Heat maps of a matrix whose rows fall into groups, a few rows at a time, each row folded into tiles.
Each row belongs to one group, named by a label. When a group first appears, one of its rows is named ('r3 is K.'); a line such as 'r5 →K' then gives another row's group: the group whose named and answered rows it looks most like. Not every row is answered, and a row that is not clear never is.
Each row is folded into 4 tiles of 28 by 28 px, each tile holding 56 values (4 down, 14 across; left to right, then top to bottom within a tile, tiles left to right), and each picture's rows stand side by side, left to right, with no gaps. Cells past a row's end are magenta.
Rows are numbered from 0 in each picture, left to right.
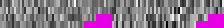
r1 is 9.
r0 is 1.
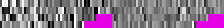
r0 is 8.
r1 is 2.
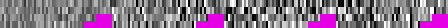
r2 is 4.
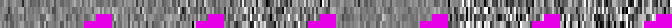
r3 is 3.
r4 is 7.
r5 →9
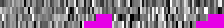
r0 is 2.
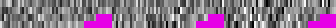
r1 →9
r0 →4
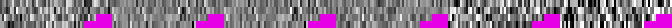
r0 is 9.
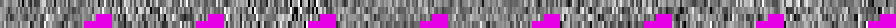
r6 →3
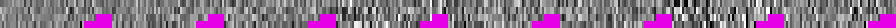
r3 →7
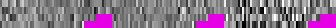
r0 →8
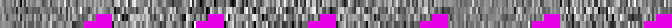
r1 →8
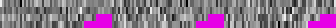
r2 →9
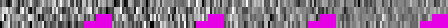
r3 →3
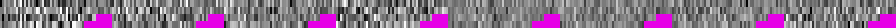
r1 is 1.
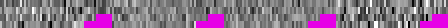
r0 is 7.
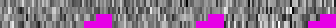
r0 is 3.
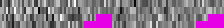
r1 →3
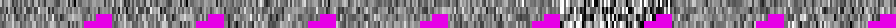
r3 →4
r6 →8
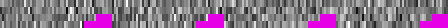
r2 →4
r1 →7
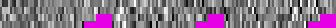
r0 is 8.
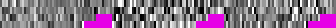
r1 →4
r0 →8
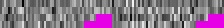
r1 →7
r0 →3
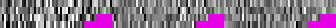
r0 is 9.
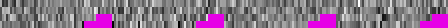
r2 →4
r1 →7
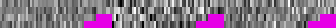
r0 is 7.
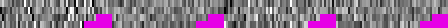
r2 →9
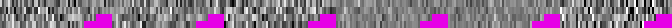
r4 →3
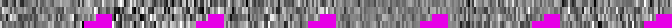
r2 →3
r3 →3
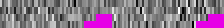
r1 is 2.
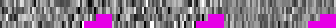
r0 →8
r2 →9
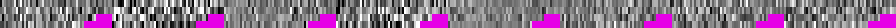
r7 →4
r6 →1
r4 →8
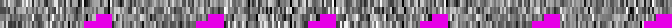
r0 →9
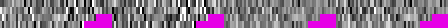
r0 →2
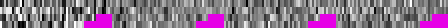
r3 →1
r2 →3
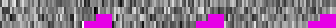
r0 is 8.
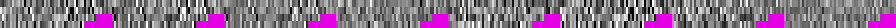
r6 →1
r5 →2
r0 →2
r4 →7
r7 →3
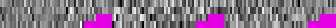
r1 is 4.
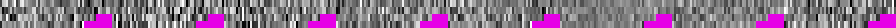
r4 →8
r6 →4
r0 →8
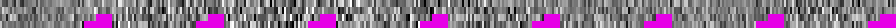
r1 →9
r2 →9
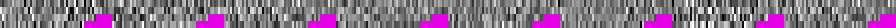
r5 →2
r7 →1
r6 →7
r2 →1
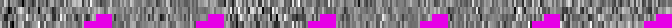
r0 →3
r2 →1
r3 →3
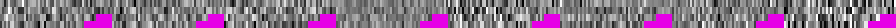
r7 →9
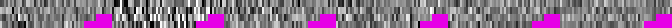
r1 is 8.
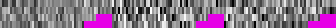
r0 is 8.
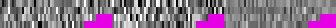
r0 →8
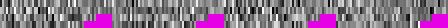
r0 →1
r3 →8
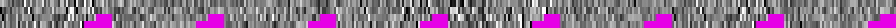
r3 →2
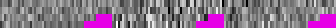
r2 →3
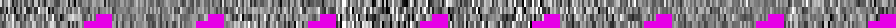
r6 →1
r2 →7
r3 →9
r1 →9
